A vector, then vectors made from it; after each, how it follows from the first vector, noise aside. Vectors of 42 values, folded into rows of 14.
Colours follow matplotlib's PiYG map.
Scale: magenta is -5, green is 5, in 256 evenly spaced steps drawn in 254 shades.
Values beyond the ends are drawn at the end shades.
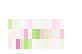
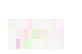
shrunk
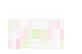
shrunk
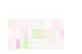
shrunk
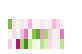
scaled up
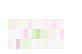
shrunk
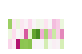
scaled up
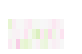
shrunk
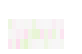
shrunk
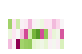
scaled up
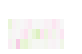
shrunk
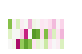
scaled up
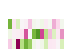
scaled up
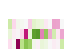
scaled up
